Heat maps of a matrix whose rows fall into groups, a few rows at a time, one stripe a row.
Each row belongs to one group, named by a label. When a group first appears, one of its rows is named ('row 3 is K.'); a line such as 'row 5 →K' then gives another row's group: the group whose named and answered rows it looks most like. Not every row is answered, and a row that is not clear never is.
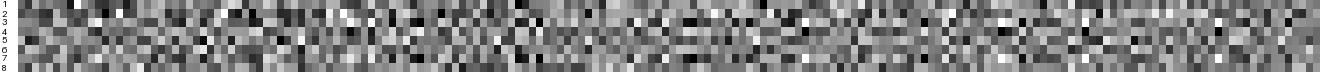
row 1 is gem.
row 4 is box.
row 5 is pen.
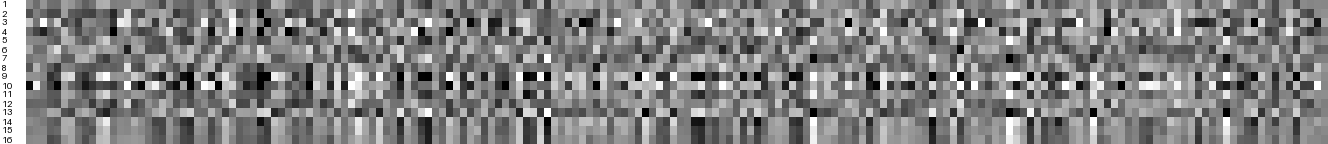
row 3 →gem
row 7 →box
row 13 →box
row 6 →pen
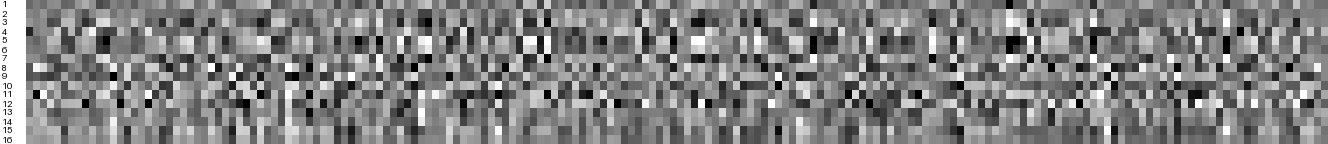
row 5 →box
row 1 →box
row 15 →pen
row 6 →box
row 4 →gem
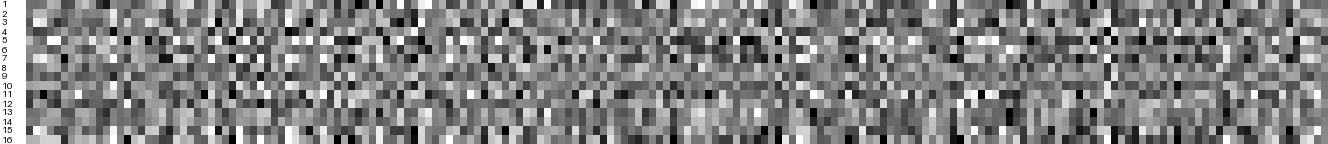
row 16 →pen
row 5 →pen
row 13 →box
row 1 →box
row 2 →pen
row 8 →gem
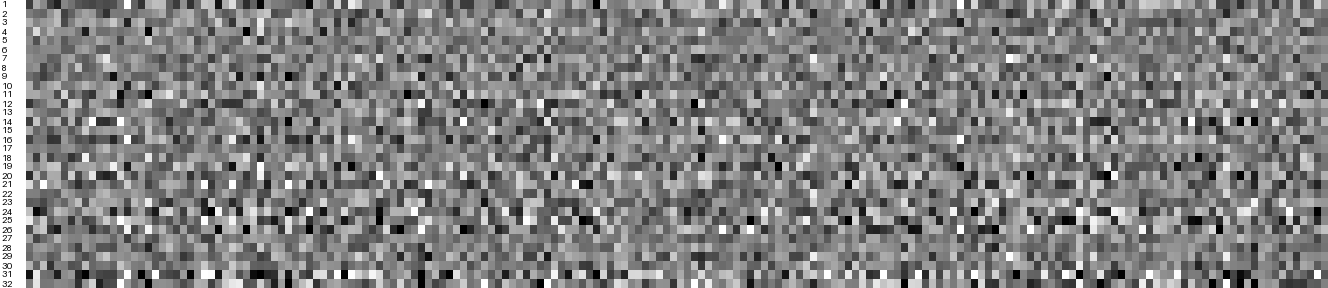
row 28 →gem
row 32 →gem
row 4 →gem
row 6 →box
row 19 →pen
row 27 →pen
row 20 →gem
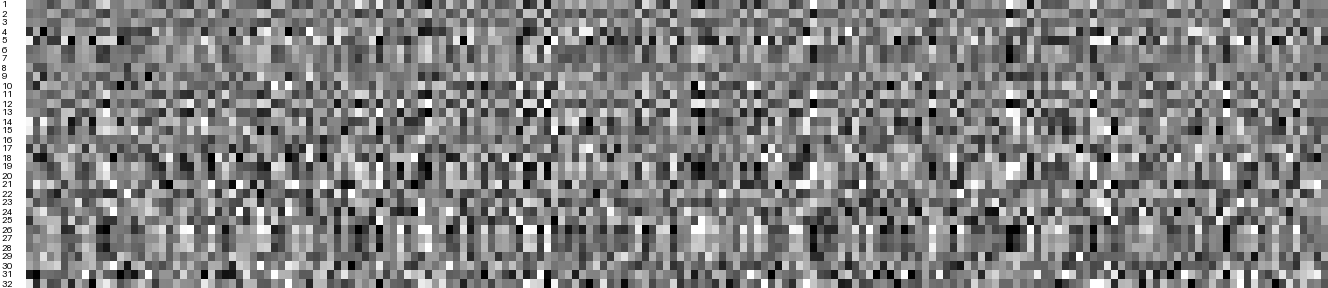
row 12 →box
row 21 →pen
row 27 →box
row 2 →box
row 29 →gem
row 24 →pen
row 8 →pen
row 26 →box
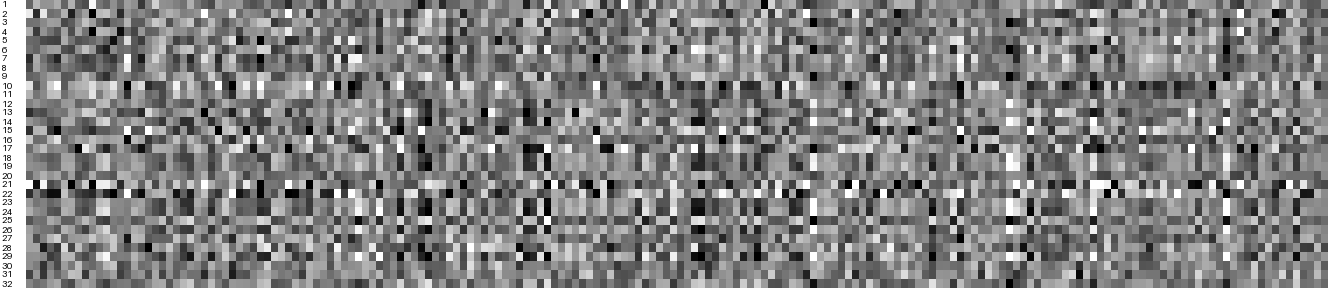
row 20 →gem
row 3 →box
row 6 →box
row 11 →pen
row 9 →box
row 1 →gem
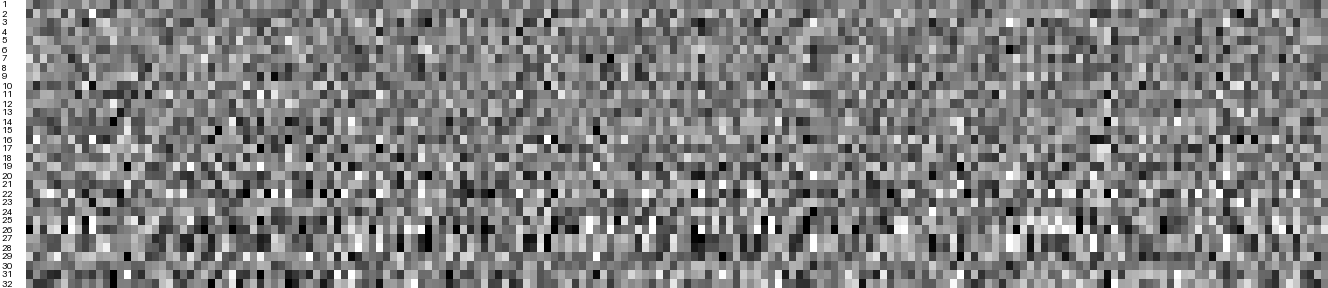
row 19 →pen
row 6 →box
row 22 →gem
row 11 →gem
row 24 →box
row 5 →pen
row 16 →gem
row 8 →gem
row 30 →box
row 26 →gem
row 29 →pen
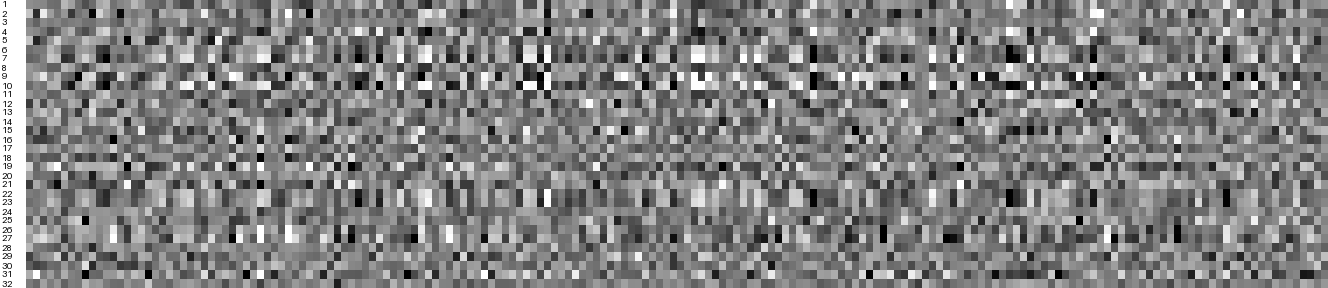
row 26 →pen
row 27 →pen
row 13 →gem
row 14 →pen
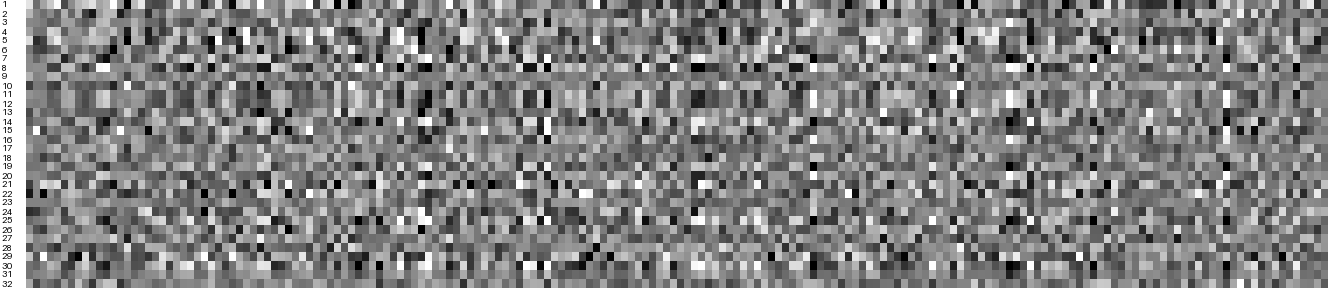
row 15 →gem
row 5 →pen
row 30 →box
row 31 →box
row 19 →box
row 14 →box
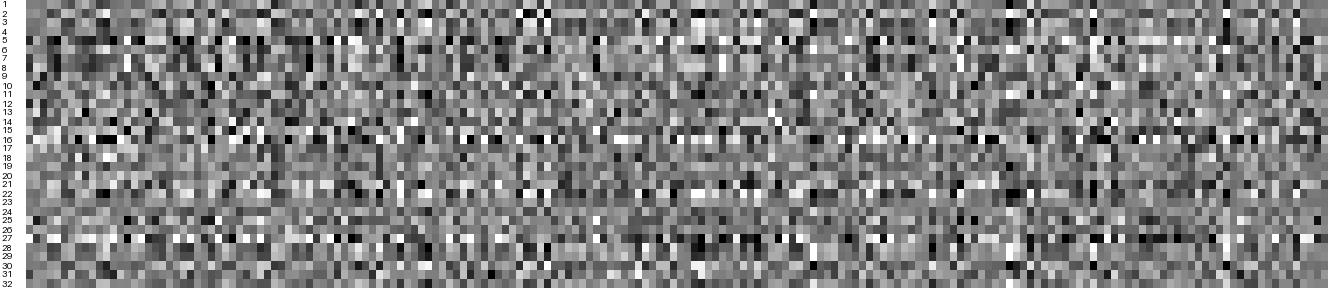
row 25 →pen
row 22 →box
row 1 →box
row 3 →box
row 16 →gem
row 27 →pen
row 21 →pen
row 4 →box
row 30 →box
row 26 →pen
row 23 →box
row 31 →gem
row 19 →box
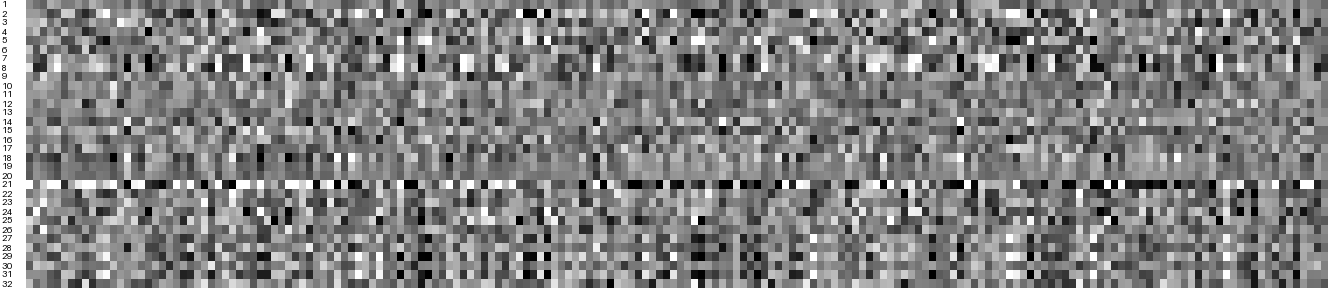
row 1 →pen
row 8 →pen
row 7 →pen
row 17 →gem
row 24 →gem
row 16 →box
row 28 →pen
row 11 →pen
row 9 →gem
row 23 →gem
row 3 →gem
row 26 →gem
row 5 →box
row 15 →pen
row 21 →pen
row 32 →gem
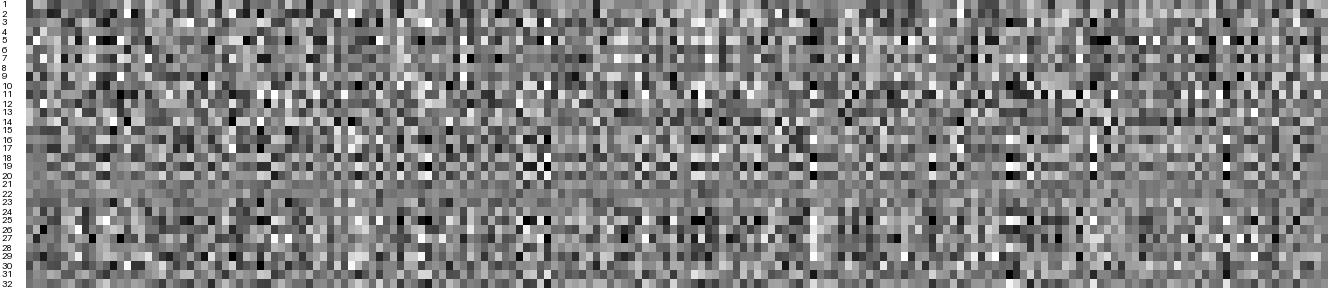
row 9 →gem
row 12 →gem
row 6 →pen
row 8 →pen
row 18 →box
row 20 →box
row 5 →gem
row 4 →gem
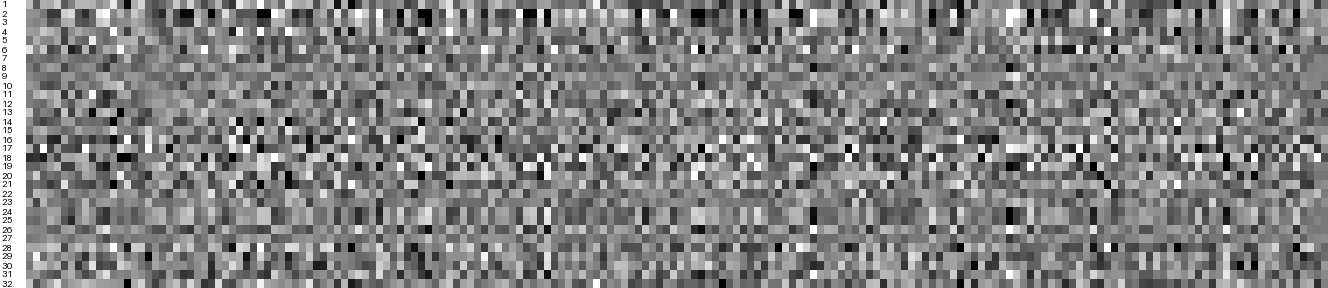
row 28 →pen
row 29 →gem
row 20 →gem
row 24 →box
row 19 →box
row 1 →pen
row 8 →box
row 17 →gem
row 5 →gem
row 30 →gem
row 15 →pen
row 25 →box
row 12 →box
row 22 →pen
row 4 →pen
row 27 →box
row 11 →gem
